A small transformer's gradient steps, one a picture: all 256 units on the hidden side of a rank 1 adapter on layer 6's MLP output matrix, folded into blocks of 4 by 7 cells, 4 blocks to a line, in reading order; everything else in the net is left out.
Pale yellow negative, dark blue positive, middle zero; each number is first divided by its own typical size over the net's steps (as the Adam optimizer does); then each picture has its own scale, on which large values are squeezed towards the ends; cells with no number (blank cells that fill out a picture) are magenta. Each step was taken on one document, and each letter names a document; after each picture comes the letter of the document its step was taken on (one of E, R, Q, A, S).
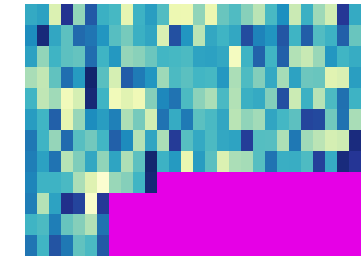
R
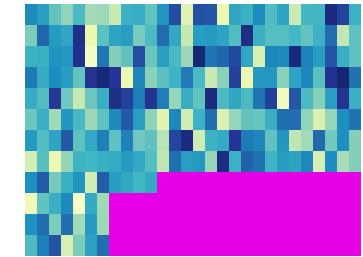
R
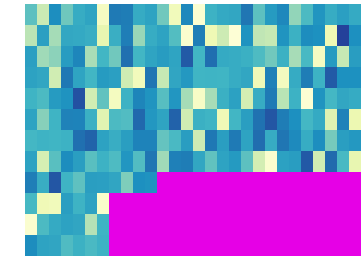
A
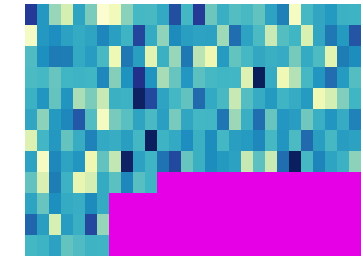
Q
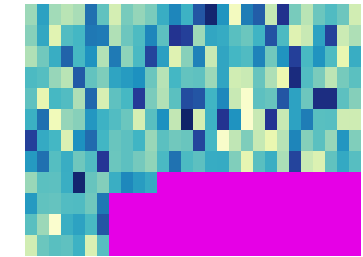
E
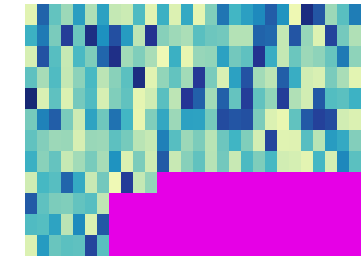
E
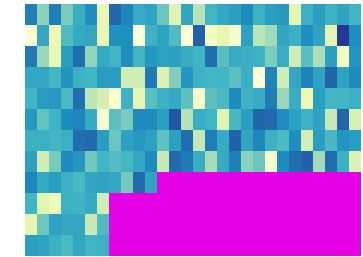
A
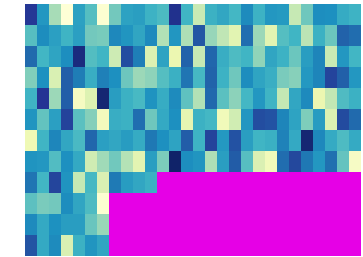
Q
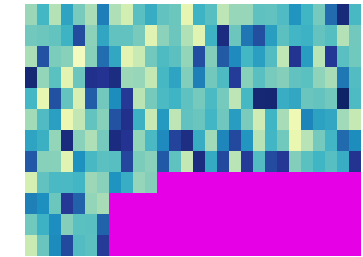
R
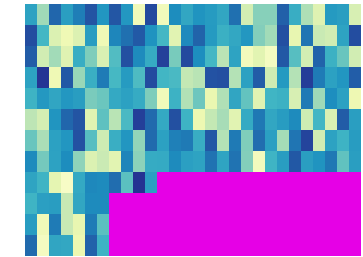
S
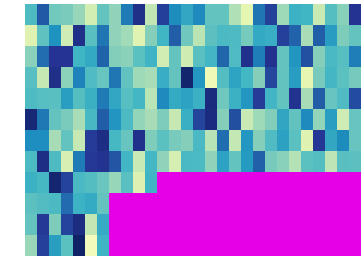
S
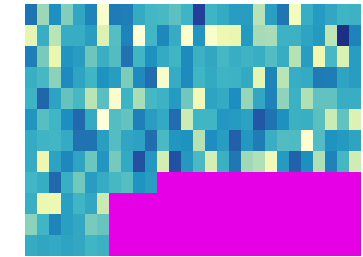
A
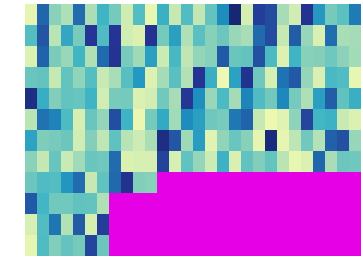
E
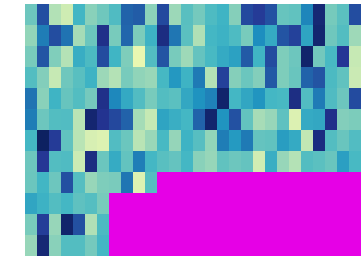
S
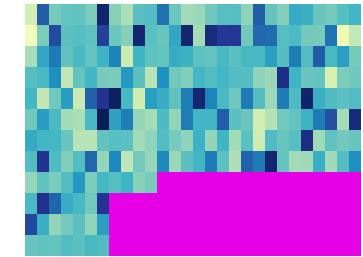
A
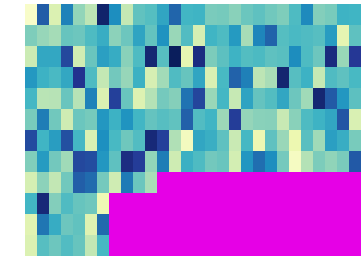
Q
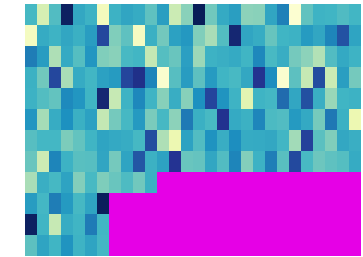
A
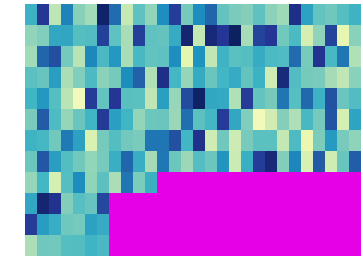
Q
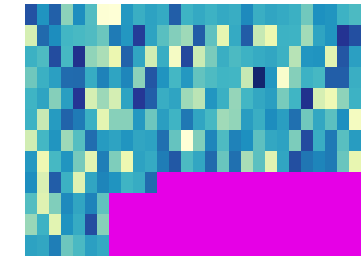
Q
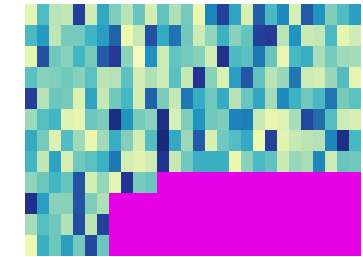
E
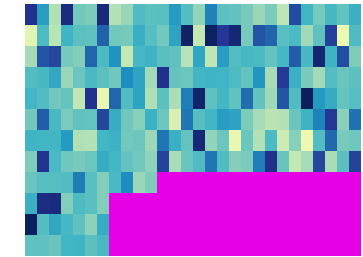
A
